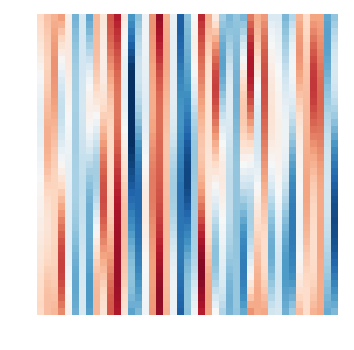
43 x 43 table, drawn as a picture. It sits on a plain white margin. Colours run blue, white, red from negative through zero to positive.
Grain: streaks running down. Slope: none. Stripes: upright, repeating 6 times. Average level on the scale: 50%.
